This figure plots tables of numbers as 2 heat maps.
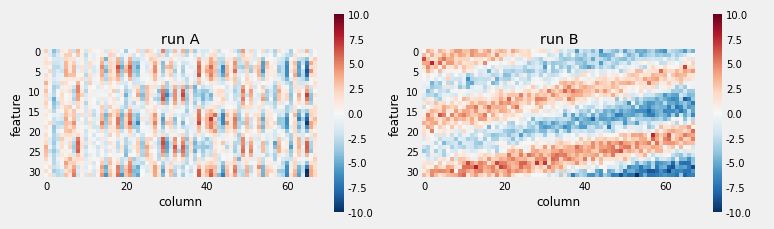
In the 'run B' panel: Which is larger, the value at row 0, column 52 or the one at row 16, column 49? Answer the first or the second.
the first
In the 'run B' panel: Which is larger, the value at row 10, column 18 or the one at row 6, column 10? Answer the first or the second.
the first
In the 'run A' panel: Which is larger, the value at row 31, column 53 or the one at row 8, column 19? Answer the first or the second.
the first
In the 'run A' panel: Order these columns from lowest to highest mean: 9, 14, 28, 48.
48, 28, 9, 14
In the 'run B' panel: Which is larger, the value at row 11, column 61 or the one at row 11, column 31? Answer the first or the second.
the second
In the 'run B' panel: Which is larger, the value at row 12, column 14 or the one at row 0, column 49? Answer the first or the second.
the first
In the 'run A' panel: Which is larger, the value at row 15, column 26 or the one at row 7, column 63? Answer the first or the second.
the first
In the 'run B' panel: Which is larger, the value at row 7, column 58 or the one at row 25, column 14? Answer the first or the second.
the first
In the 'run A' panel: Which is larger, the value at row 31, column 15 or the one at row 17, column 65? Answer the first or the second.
the first
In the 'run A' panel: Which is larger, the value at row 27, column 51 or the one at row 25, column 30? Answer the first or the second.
the first
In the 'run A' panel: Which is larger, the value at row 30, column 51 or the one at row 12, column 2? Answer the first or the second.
the first
